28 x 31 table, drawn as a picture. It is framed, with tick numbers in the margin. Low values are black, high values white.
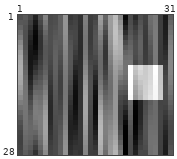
Grain: streaks running down. Average level on the scale: 40%. Slope: none. Odd patch: higher, in the middle right.
